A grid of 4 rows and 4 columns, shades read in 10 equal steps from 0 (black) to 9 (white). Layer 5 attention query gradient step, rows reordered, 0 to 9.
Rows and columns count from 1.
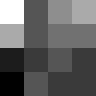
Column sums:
16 11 14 14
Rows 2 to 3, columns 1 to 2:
6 3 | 1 2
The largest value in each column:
9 3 5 6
